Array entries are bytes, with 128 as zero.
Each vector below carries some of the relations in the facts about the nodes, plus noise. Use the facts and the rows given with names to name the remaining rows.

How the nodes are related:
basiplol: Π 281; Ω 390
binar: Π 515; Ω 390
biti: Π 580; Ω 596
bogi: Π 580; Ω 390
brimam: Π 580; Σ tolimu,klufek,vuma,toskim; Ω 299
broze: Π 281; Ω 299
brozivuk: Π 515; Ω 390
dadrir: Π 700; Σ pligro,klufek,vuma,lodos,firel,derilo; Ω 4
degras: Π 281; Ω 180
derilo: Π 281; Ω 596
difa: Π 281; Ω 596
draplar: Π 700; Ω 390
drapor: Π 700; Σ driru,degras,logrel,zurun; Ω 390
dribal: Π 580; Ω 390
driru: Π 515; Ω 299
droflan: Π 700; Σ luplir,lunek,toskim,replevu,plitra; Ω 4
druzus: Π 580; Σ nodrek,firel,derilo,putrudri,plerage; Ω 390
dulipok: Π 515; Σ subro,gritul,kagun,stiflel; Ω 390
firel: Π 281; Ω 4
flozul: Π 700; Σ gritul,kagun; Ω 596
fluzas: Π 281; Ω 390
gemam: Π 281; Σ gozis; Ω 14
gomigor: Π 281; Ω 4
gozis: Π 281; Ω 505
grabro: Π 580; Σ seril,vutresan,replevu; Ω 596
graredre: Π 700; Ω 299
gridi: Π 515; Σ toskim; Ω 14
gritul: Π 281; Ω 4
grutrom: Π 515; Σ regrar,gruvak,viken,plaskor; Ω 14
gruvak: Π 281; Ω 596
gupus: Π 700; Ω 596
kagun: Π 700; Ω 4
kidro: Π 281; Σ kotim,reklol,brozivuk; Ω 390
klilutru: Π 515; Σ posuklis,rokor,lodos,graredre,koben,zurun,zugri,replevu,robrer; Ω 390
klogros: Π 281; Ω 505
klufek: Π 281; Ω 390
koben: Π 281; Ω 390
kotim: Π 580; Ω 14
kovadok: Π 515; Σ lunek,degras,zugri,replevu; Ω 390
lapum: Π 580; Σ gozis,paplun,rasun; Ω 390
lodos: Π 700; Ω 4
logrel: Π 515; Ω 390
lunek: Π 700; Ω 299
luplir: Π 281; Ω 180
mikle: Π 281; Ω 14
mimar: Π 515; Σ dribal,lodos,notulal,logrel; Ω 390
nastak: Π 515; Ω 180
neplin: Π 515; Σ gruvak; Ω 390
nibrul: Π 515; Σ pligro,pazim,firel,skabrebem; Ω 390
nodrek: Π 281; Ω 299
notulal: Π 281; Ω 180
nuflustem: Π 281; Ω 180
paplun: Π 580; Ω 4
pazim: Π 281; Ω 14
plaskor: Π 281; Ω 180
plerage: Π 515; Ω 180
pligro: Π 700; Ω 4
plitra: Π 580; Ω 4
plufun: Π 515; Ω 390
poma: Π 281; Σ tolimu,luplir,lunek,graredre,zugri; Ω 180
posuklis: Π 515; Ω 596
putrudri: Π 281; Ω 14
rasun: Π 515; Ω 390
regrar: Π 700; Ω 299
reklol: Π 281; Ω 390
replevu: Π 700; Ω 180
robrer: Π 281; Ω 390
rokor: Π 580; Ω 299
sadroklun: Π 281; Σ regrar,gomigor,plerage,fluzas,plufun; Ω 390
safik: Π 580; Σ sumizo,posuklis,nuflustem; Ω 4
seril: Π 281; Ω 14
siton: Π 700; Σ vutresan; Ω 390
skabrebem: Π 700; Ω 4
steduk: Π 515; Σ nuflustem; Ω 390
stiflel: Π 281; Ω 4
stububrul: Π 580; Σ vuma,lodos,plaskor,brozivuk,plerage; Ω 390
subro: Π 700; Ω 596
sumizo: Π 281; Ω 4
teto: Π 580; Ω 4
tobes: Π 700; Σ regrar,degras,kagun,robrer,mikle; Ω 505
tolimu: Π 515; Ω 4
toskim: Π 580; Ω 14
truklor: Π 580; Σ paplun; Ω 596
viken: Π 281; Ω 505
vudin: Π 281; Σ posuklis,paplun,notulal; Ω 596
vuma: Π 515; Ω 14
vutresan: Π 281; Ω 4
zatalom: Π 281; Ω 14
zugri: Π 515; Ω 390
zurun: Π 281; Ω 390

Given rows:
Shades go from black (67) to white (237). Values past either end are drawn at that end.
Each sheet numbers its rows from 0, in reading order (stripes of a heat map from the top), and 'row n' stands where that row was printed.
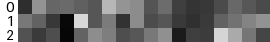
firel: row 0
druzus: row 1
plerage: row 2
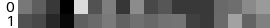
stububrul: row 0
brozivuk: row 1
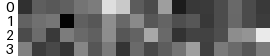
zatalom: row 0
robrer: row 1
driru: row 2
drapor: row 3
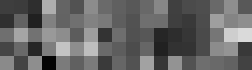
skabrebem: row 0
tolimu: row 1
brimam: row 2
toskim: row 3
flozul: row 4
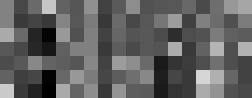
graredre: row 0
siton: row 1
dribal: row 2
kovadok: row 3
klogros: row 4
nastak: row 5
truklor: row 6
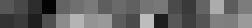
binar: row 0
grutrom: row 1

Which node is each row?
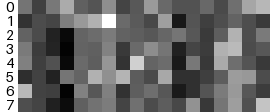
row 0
regrar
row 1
gemam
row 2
zugri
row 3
posuklis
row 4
vudin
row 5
vuma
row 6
biti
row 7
klilutru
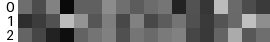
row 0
nuflustem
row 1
dadrir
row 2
rasun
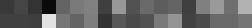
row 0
nibrul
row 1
droflan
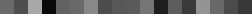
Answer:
degras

